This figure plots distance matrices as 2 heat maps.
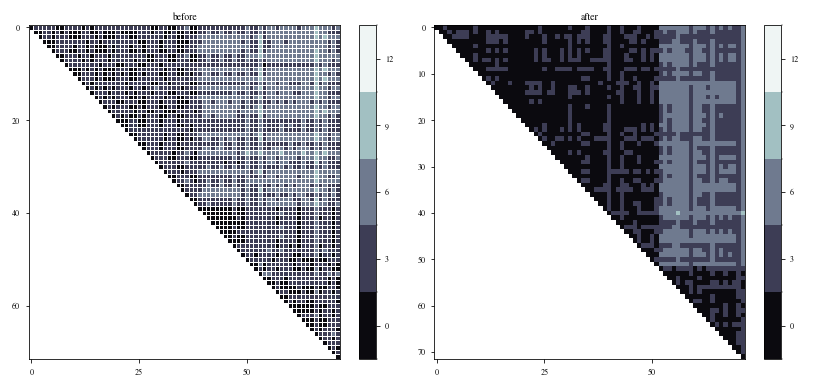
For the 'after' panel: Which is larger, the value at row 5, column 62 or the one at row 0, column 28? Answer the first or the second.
the first
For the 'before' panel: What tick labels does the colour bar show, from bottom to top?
0, 3, 6, 9, 12
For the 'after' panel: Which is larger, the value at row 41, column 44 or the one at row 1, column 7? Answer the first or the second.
the second
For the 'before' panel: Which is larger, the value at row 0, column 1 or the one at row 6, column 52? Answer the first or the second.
the second
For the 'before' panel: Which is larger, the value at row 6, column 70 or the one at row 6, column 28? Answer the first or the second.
the first
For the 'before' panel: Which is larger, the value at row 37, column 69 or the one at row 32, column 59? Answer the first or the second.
the second
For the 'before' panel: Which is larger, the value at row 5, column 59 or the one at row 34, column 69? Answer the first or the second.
the first
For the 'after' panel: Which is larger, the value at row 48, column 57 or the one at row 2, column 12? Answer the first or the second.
the first
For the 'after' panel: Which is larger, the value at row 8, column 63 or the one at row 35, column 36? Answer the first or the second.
the first
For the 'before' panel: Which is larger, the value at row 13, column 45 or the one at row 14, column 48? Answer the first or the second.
the first
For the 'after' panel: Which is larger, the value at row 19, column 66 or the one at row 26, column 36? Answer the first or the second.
the first
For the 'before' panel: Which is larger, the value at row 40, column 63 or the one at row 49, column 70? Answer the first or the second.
the first
